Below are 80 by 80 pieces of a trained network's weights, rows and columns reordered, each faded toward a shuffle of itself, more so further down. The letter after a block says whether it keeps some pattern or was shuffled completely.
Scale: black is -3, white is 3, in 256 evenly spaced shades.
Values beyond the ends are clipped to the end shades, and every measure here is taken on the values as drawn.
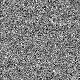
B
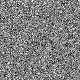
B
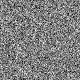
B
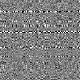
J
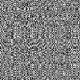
J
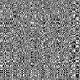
J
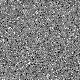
B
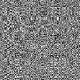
J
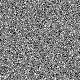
B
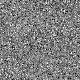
B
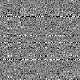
J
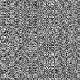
J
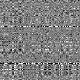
J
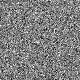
B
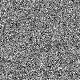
B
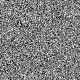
B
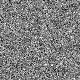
B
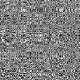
J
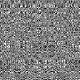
J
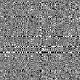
J
